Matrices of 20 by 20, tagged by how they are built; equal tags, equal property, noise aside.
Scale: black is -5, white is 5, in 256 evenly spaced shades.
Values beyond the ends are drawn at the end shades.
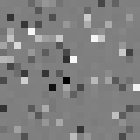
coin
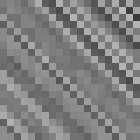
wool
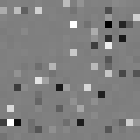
coin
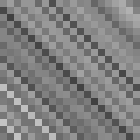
wool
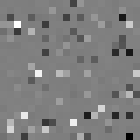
coin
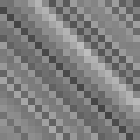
wool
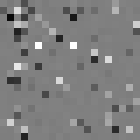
coin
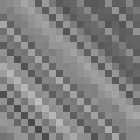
wool
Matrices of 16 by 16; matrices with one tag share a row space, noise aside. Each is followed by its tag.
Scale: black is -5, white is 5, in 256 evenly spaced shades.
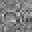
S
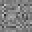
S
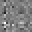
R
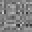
S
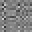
S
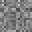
S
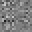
R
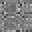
S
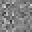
R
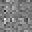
R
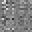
R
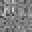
R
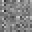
S
